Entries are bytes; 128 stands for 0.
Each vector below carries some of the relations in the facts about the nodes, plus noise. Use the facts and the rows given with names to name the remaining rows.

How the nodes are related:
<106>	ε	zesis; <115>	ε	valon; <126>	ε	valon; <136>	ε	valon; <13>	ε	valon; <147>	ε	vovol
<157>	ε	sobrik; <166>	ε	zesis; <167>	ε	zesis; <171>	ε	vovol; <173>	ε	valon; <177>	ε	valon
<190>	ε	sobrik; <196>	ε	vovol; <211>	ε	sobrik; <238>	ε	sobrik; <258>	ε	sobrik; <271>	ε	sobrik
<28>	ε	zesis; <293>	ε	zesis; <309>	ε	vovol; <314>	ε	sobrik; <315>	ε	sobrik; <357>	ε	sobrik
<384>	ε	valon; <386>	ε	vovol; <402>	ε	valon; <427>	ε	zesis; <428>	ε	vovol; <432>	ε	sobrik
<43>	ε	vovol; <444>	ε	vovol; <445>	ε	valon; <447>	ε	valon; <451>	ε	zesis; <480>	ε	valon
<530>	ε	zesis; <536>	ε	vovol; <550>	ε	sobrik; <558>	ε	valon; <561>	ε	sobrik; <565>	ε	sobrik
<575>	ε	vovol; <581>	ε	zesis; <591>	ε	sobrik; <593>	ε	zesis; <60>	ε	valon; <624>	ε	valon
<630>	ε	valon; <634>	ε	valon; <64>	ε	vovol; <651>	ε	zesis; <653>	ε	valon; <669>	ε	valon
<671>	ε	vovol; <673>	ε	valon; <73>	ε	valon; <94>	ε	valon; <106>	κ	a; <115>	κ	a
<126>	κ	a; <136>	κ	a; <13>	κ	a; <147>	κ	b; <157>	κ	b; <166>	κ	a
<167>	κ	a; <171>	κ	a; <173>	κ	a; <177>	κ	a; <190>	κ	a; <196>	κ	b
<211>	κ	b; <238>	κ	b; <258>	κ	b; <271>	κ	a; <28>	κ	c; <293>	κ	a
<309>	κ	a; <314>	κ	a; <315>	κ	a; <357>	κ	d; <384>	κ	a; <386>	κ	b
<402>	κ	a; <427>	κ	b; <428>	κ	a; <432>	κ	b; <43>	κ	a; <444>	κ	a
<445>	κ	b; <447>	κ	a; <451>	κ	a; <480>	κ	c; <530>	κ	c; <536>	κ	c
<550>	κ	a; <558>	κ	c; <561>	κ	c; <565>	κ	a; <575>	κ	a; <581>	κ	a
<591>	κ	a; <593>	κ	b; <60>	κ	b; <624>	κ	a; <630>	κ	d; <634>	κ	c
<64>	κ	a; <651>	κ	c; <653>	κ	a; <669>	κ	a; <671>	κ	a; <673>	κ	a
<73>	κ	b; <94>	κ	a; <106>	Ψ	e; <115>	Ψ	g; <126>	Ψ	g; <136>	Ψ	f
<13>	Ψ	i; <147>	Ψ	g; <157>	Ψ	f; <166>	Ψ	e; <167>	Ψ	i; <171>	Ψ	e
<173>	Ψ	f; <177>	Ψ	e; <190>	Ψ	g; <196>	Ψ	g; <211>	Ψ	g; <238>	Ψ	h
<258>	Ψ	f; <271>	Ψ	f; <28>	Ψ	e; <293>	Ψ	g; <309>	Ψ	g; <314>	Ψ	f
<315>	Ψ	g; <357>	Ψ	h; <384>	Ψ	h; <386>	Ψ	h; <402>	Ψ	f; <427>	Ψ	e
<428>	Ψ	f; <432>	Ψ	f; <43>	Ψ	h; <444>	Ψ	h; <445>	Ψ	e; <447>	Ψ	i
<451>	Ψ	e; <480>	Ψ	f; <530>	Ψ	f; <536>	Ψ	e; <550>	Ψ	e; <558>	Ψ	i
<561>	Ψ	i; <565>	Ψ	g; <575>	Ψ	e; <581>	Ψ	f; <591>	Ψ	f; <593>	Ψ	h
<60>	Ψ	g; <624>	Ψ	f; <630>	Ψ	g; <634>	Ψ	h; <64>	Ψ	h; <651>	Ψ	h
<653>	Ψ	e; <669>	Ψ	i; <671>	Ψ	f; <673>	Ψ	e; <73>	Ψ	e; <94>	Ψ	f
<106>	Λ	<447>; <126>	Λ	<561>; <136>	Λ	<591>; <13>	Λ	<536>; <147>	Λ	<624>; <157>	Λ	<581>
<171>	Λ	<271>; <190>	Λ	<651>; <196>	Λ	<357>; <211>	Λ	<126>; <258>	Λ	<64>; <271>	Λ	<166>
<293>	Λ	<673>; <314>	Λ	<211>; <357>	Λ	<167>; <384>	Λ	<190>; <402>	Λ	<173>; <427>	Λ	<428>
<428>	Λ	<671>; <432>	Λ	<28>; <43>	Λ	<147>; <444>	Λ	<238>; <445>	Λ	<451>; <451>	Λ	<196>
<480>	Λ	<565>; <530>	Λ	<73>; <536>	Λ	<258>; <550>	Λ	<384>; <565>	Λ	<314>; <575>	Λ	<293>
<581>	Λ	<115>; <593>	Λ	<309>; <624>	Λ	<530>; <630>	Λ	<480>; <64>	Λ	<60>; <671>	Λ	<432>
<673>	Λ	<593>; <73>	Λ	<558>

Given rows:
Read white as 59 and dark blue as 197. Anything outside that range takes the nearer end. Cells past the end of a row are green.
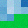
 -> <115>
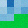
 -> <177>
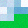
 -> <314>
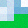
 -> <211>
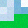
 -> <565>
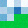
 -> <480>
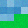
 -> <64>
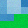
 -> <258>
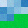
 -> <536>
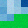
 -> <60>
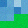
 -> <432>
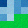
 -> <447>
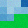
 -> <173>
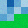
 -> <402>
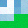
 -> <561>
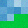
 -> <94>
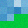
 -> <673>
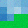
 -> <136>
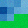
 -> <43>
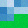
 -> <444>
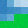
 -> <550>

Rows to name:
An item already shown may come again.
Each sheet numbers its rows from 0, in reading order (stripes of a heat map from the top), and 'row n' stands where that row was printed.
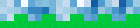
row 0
<630>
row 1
<451>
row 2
<630>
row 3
<575>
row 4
<575>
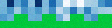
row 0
<624>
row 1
<73>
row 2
<480>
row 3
<196>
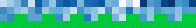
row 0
<536>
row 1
<575>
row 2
<13>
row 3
<13>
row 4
<480>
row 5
<558>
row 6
<558>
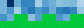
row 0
<624>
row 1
<293>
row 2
<171>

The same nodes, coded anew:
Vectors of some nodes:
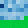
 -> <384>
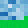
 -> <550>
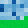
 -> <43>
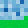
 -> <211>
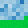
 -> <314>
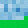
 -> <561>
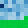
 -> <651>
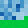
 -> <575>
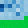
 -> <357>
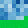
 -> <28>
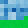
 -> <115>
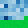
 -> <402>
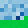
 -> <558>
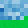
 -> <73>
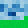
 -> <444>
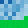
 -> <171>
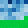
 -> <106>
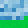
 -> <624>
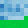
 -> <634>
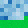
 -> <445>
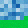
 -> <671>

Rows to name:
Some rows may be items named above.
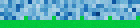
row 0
<575>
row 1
<166>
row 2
<536>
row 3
<444>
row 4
<581>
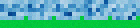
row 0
<444>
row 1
<238>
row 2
<444>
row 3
<293>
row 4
<558>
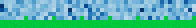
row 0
<593>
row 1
<669>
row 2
<147>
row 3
<309>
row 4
<561>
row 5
<530>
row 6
<581>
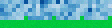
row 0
<451>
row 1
<432>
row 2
<171>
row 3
<315>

